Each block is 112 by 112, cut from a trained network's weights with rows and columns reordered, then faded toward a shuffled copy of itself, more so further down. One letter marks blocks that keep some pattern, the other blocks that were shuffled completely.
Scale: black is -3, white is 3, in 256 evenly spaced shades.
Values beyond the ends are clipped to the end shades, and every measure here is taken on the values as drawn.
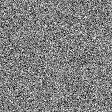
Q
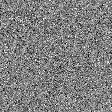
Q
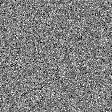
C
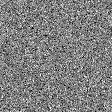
Q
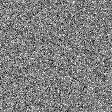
Q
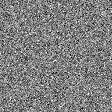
Q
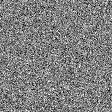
Q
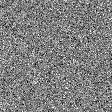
Q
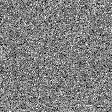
C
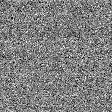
C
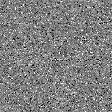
C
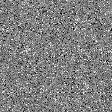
C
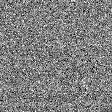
C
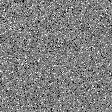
Q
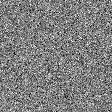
Q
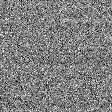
C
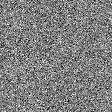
Q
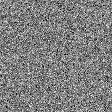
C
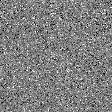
C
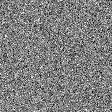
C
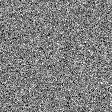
Q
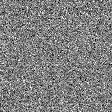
C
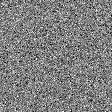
Q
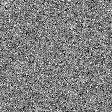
Q
